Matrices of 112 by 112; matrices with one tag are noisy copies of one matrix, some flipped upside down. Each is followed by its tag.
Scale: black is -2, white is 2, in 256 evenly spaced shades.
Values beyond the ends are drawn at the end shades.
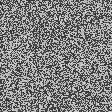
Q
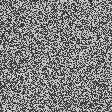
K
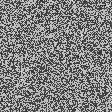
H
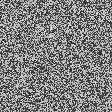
H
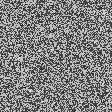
H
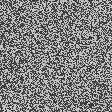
K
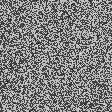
K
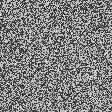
K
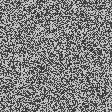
H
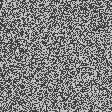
K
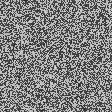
H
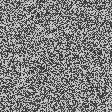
H
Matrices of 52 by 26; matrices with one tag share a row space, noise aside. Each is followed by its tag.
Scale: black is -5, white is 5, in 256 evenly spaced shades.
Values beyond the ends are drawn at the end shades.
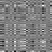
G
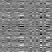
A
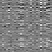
A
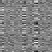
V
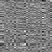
G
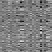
A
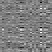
A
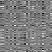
G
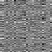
G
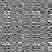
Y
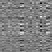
A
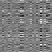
A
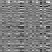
A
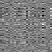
G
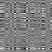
G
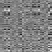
Y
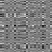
G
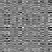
Y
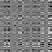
Y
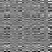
Y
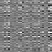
Y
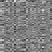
G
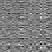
A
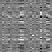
A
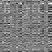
Y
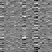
V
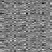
G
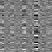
V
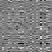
A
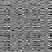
Y
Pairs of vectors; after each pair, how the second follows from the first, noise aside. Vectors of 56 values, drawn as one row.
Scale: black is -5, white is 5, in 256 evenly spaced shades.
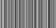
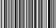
scaled up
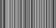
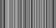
copied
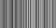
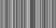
sign-scrambled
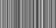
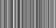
reversed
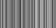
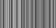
reversed
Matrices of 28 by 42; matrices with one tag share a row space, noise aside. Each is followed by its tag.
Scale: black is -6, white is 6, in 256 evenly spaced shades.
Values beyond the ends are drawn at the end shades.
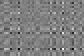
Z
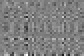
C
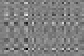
C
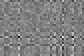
Z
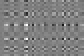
C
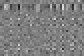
Z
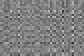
Z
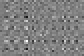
C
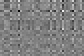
Z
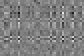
Z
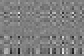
Z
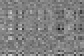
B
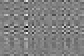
C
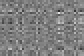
B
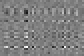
C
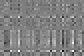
Z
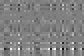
Z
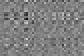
C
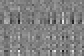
Z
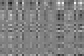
B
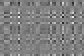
Z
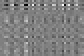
C
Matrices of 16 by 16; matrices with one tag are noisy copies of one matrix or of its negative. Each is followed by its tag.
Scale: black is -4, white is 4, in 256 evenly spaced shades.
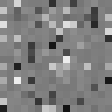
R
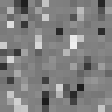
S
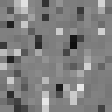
S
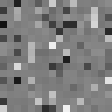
R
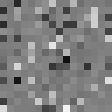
R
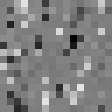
S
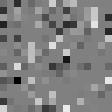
R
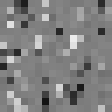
S
